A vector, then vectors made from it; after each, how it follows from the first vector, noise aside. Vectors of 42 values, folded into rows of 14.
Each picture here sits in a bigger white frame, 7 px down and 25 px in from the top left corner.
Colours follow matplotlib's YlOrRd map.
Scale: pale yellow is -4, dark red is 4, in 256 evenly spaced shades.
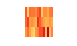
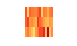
copied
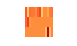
partly zeroed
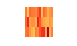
copied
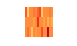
partly zeroed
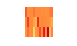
partly zeroed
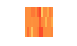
partly zeroed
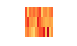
copied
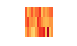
copied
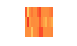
partly zeroed
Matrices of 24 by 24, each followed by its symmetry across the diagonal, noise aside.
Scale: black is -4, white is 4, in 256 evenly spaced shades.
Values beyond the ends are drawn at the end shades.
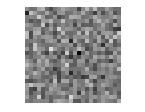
neither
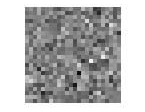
antisymmetric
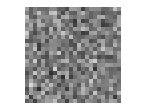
neither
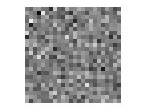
antisymmetric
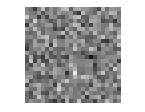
antisymmetric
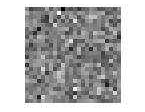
neither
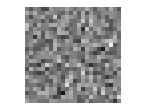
antisymmetric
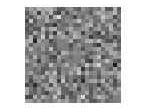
antisymmetric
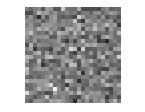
neither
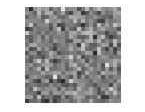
neither
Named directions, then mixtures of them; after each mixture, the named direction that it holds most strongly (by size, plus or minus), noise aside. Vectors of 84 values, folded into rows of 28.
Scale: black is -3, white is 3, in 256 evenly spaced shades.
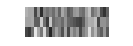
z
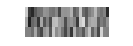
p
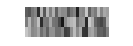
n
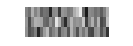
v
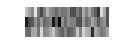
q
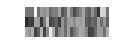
z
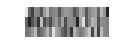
p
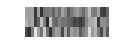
z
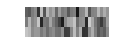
n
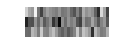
q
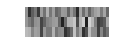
n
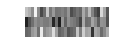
q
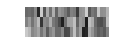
n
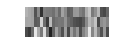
z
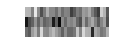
q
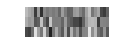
z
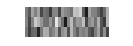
v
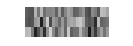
z
